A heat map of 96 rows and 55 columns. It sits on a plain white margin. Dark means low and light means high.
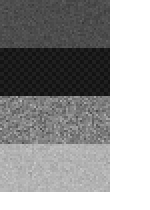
It is made of 4 by 1 panels. Panel 1,1: low, fine-grained, faint in contrast. Panel 2,1: very low, checkered, faint in contrast. Panel 3,1: middling, fine-grained. Panel 4,1: high, fine-grained, faint in contrast.
